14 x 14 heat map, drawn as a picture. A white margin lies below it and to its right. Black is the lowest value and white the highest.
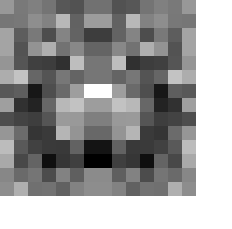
The ninth with the lowest average is the bottom middle. No seam splits the table. It is mirror symmetric from left to right. The centre is the ninth with the highest average. The values follow a bell shape.
